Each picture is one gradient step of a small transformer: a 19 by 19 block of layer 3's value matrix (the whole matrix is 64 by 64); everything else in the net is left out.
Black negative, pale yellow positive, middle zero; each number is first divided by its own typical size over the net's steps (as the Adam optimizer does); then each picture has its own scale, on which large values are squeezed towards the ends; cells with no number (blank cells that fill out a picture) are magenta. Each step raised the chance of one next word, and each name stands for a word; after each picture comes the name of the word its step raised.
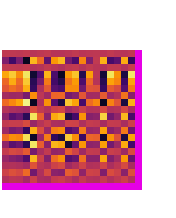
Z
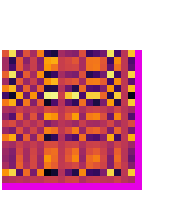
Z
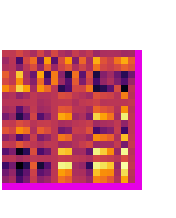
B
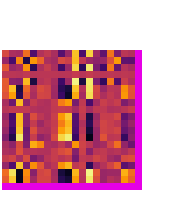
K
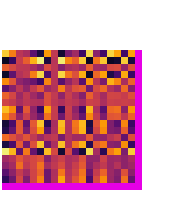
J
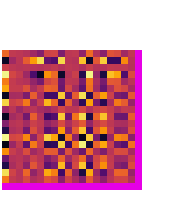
Z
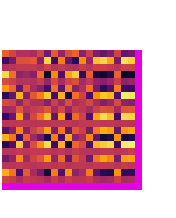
Z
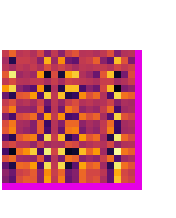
B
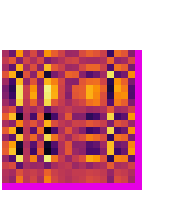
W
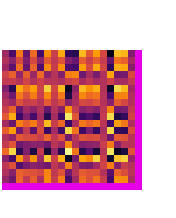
W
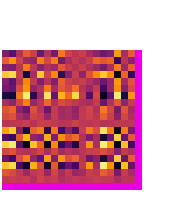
W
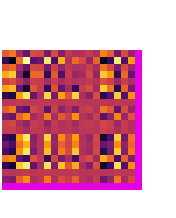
B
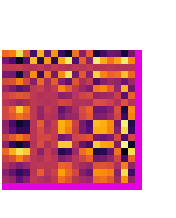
J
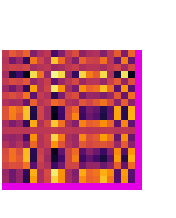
J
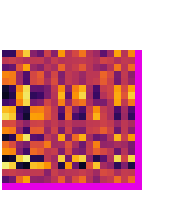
W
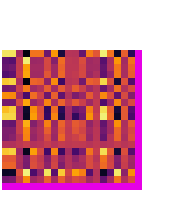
J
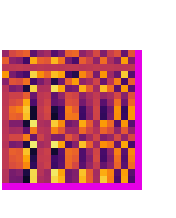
J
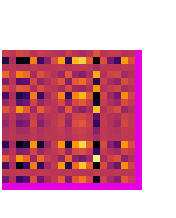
B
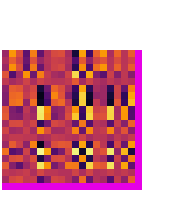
W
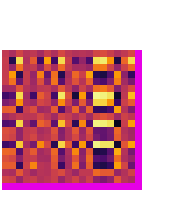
W
